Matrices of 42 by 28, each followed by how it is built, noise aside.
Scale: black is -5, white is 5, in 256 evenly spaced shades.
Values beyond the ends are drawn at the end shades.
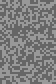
noise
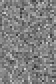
noise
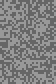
noise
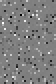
sparse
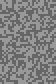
noise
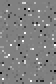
sparse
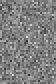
noise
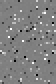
sparse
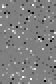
sparse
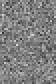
noise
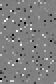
sparse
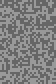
noise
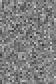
noise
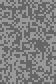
noise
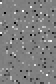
sparse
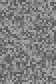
noise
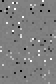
sparse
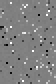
sparse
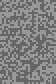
noise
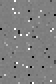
sparse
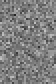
noise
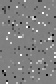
sparse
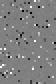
sparse
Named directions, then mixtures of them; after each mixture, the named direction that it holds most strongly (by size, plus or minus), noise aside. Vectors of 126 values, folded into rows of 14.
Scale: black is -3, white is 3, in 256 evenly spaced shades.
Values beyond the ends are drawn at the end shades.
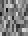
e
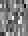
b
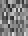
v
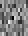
b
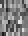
b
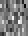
b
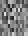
v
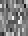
b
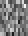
b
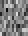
e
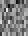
v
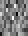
e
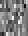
b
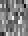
b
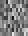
v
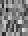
e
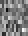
e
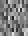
v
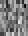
b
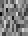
e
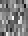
b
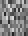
v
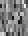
b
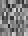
v
